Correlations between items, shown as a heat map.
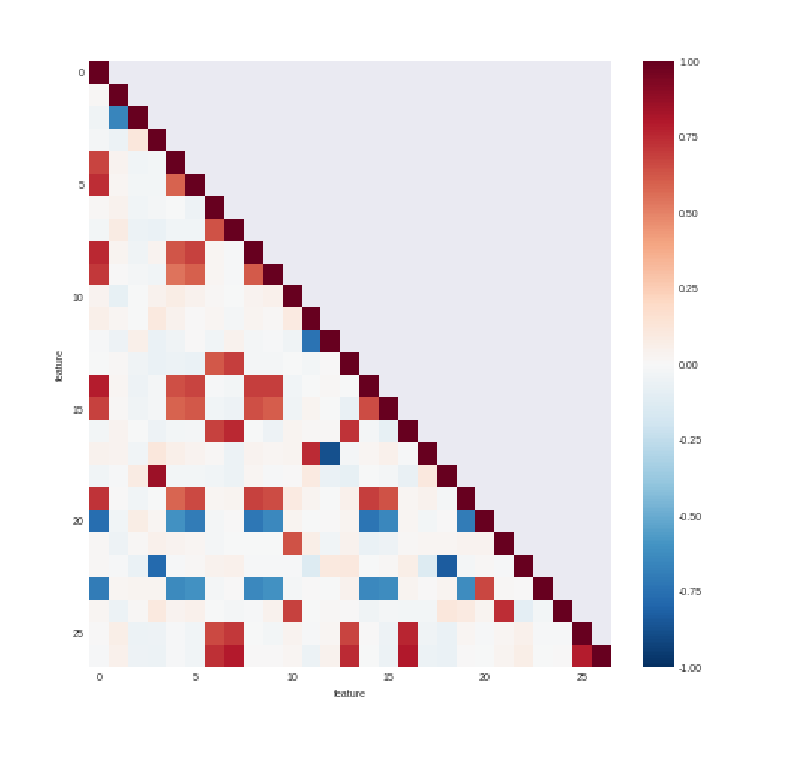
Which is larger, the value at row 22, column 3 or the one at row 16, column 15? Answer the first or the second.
the second
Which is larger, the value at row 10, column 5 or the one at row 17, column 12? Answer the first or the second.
the first
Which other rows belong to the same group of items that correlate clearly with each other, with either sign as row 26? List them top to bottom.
6, 7, 13, 16, 25
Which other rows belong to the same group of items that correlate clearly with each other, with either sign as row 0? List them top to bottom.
4, 5, 8, 9, 14, 15, 19, 20, 23
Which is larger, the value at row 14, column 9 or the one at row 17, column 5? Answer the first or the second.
the first
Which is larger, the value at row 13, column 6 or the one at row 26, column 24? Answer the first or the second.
the first
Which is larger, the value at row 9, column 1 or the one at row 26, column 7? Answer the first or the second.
the second
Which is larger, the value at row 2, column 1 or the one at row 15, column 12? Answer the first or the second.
the second
